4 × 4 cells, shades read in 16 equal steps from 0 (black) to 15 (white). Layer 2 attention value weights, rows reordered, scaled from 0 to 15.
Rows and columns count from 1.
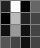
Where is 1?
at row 3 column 1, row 3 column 3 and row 4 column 3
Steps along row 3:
up down up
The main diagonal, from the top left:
2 11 1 4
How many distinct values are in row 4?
3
